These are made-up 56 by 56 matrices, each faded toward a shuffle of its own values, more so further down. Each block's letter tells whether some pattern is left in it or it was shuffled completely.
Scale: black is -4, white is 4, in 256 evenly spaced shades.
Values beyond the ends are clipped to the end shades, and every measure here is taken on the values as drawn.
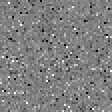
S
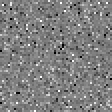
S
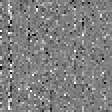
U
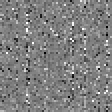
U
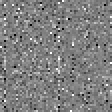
U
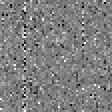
U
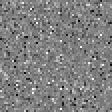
S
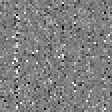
U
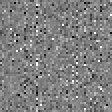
U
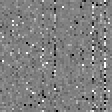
U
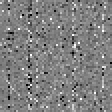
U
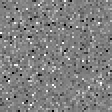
S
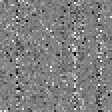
U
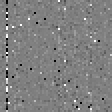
U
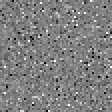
S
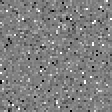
S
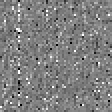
U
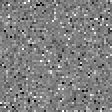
S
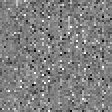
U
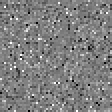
S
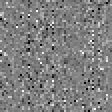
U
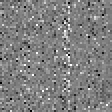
U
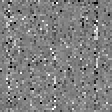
U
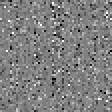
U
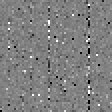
U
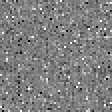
S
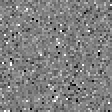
S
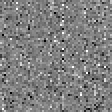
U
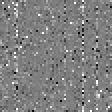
U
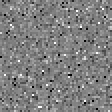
S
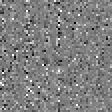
U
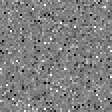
S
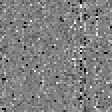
U
